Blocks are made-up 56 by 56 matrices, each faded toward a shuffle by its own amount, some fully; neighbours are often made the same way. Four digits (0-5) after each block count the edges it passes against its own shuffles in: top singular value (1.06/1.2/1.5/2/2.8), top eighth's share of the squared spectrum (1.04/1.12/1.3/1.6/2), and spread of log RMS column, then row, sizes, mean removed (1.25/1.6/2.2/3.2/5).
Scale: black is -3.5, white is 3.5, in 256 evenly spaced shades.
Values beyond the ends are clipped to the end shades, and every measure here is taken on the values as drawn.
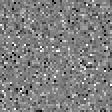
2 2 0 0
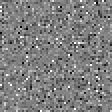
2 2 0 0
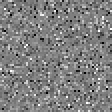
1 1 0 0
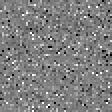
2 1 0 0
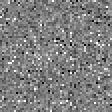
1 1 0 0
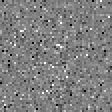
0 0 0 0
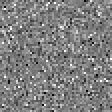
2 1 0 0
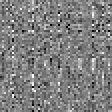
4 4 3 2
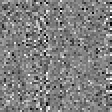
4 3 3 1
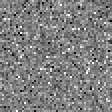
0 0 0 0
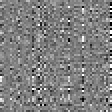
4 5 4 2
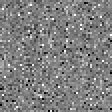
0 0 0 0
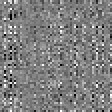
4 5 4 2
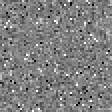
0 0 0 0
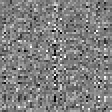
4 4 3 2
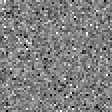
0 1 0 0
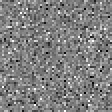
2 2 1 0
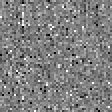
3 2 1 0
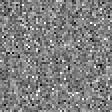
2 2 0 0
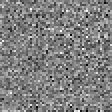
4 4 2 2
